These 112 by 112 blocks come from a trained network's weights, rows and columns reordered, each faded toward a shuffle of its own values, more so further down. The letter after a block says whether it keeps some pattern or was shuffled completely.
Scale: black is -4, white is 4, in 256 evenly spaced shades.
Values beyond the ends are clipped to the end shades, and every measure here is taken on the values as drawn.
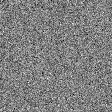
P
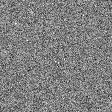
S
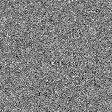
S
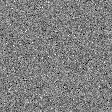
P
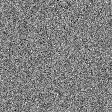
S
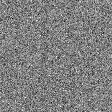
S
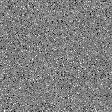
S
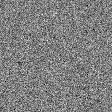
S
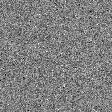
S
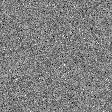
P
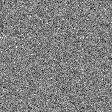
S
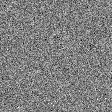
S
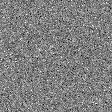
P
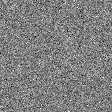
P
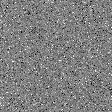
P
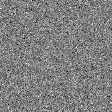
S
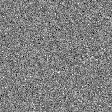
S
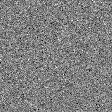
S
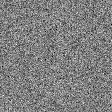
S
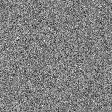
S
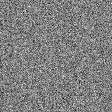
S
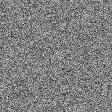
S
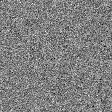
P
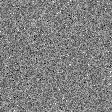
P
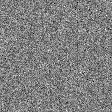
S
